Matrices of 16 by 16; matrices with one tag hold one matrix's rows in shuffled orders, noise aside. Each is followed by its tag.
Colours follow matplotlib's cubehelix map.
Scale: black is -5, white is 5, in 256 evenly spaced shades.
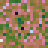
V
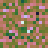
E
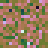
E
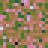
V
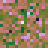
E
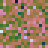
V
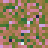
E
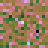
E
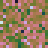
V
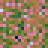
V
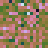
E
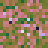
E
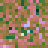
E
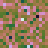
E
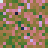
V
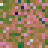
V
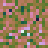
E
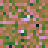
E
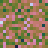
V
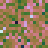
V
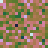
V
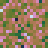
V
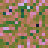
E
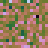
E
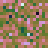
E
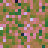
V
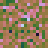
E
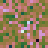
E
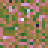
E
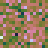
V
